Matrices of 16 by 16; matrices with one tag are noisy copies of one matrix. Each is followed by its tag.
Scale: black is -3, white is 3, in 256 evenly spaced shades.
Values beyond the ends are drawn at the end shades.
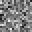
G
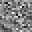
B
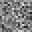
B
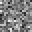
G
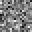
G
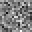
B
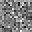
B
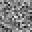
B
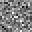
B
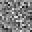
B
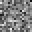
G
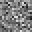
B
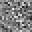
B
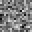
G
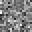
G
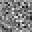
B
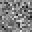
B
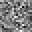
B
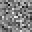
B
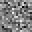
B
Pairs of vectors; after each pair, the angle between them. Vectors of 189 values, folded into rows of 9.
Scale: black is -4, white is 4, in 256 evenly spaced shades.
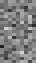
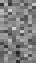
orthogonal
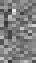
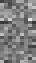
orthogonal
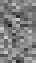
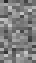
partly opposed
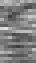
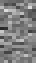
partly opposed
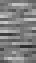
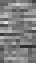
nearly parallel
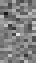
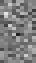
nearly opposite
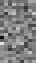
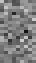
partly opposed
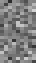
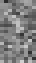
orthogonal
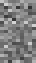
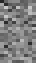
nearly opposite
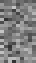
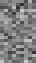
orthogonal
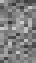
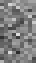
partly opposed
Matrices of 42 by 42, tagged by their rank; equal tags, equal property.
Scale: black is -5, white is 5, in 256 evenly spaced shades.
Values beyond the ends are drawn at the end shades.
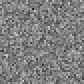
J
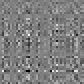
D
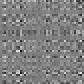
D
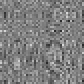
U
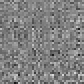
U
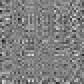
U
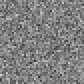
J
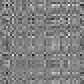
D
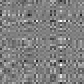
D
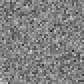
J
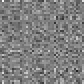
U
